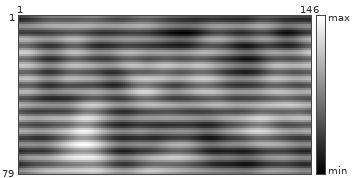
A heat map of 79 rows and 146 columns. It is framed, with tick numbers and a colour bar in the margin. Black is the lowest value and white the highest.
Stripes: horizontal, repeating 12 times. Lone odd cells: none. Ninth with the highest average: bottom left.
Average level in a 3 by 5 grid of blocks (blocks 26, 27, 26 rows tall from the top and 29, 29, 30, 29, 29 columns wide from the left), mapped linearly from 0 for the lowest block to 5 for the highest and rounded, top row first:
3 3 1 1 1 | 3 3 4 3 5 | 4 5 3 0 2
